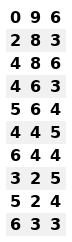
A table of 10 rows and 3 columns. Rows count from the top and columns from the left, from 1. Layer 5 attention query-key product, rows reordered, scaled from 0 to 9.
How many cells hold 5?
4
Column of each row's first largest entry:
2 2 2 2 2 3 1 3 1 1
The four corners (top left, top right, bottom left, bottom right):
0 6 6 3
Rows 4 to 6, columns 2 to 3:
6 3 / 6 4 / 4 5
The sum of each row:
15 13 18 13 15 13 14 10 11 12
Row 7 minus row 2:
4 -4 1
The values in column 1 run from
0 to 6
